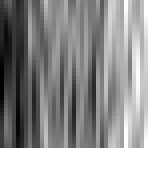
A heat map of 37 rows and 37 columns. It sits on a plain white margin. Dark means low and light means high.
Grain: streaks running down. Calmest part: top middle. Slope: up to the right. Histogram: bell-shaped. Ninth with the highest average: top right. Average level on the scale: 50%. Ninth with the lowest average: middle left.
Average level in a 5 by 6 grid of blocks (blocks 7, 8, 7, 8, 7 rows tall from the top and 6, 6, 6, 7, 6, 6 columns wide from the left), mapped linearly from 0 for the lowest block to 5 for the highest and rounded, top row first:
1 2 3 3 4 5 / 0 2 3 3 4 5 / 0 2 3 2 4 5 / 1 2 2 2 3 5 / 1 2 3 2 3 5
